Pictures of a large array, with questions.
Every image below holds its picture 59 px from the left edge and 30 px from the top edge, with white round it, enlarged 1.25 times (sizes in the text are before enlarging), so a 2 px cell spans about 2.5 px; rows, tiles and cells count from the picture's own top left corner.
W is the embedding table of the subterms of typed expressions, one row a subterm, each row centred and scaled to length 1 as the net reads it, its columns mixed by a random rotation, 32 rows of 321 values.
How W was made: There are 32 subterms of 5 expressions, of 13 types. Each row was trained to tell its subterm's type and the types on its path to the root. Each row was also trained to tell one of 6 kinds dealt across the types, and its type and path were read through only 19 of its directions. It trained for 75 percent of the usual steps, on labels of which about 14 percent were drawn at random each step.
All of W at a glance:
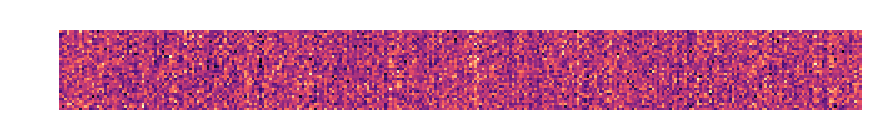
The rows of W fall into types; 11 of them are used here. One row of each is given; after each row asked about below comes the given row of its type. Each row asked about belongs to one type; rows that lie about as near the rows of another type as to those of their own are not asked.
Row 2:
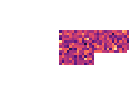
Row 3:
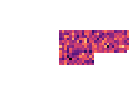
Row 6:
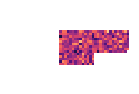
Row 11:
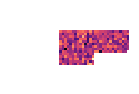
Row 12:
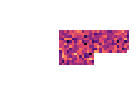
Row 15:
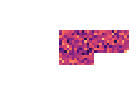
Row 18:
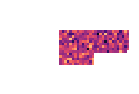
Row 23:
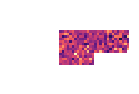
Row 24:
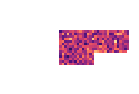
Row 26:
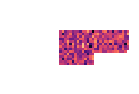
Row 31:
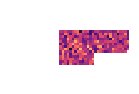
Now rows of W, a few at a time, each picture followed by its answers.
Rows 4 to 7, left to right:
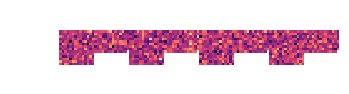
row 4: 23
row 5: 3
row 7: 12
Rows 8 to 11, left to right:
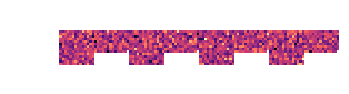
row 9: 6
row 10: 26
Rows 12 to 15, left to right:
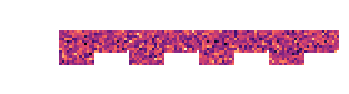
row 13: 2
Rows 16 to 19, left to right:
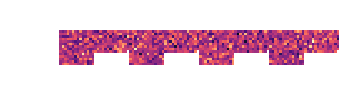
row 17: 31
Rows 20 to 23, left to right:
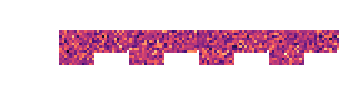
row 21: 6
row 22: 12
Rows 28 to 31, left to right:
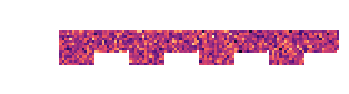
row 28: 24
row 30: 18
